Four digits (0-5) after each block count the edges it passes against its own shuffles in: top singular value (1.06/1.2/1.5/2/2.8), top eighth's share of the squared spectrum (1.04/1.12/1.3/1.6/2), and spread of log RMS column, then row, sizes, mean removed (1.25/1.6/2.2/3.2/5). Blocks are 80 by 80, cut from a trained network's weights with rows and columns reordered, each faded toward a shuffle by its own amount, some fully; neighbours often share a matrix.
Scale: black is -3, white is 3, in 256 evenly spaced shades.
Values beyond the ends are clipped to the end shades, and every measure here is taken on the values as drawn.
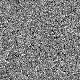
1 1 0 0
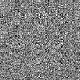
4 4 2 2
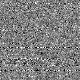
2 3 1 3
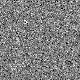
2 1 0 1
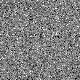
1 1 0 1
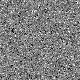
0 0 0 0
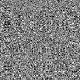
3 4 1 2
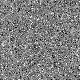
0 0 0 0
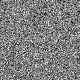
1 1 0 0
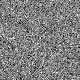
0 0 0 0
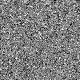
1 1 0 0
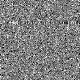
2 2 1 1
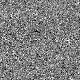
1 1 0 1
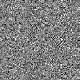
3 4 2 2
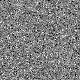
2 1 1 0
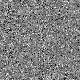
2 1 1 0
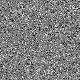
1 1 0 0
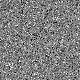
0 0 0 0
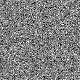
2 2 0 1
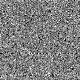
1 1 0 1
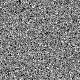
0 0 0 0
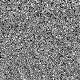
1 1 0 0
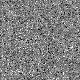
0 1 0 0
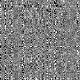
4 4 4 2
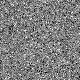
1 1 0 0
